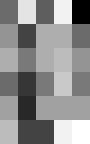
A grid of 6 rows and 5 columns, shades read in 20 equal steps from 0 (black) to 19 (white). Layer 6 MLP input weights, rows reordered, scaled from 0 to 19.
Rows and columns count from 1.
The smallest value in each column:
8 3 5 12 0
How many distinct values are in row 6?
4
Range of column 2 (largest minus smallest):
14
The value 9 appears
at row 3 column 2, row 4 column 3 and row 4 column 5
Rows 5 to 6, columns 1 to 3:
12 3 12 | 14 5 5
